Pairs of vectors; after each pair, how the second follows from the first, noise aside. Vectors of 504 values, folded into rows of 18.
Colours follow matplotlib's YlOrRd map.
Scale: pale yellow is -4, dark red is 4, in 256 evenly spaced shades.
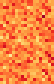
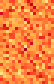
wrapped around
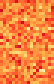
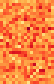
negated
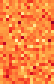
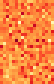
negated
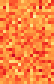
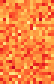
wrapped around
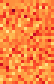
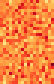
wrapped around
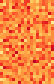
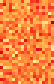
negated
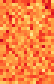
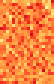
negated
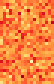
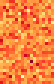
negated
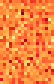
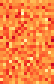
negated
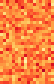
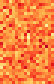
wrapped around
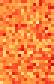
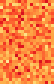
wrapped around
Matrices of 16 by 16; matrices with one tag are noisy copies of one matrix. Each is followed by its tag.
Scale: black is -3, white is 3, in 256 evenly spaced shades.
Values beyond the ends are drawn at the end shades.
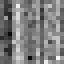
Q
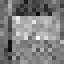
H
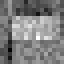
H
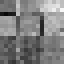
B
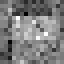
H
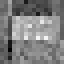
H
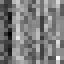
Q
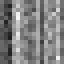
Q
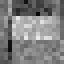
H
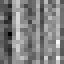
Q
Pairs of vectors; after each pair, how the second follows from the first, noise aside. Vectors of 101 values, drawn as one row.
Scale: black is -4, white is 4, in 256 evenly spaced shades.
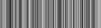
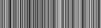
sign-scrambled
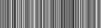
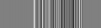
partly zeroed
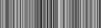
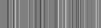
partly zeroed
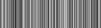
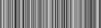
sign-scrambled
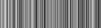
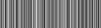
sign-scrambled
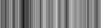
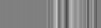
partly zeroed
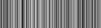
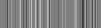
partly zeroed
